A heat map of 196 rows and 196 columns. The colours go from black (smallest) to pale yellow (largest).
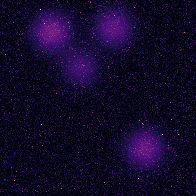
On average the colour sits 10% of the way up the scale. No row or column stands out. Four bumps rise from the field. The halves do not mirror each other. The values are skewed, with a long tail toward high values.
